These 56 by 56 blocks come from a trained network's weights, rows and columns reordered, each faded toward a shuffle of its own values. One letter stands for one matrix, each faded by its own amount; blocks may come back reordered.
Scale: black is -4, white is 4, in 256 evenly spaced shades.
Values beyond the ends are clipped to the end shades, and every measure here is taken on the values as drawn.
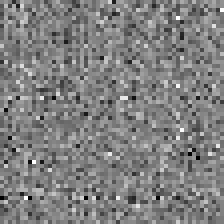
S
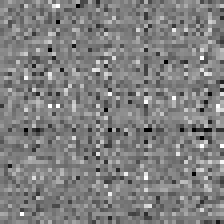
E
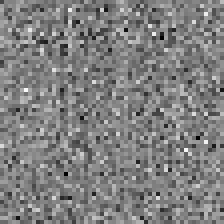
S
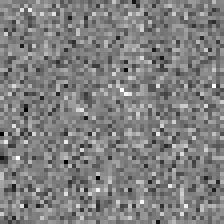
S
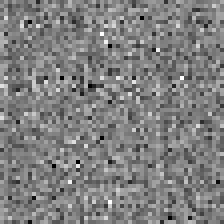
S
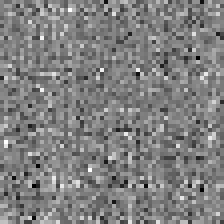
S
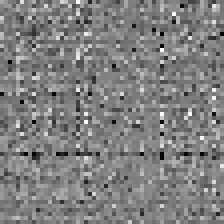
E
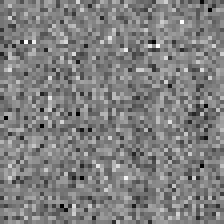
S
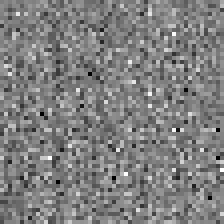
S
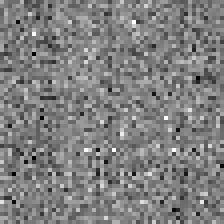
S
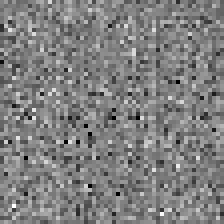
S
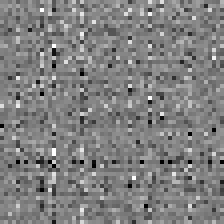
E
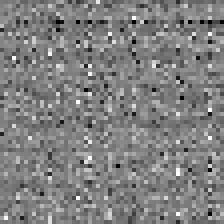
E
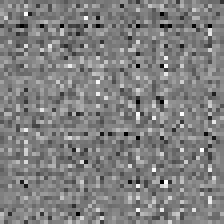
E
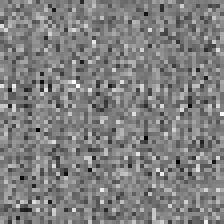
S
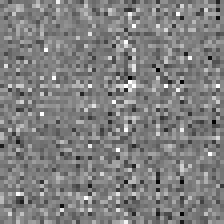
E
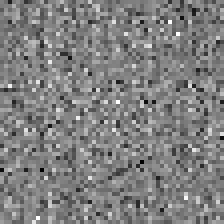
S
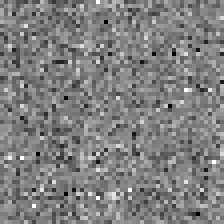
S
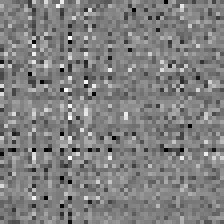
E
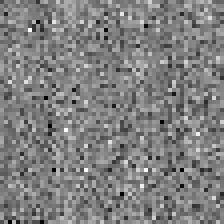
S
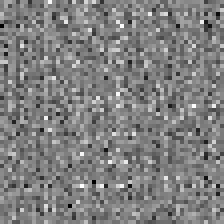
S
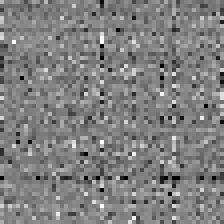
E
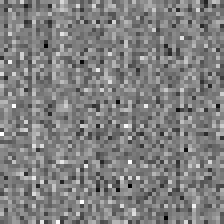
S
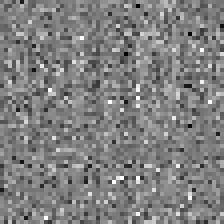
S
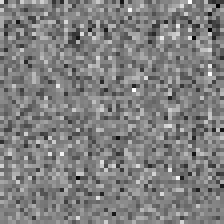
S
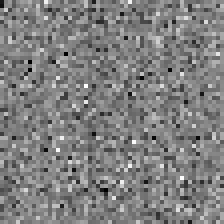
S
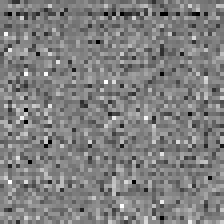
E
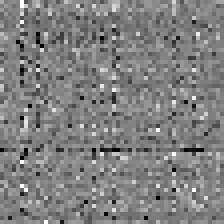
E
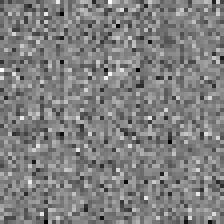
S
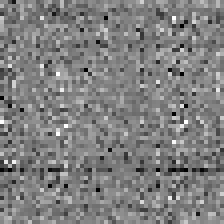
E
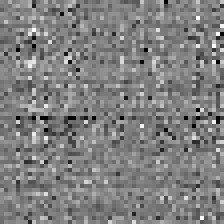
E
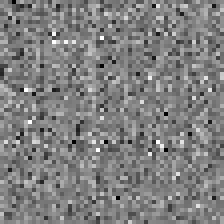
S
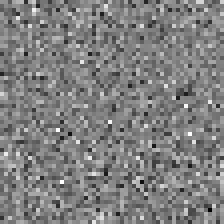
S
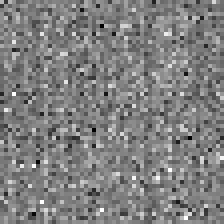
S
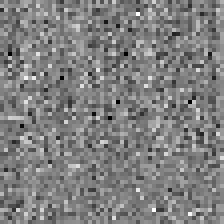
S
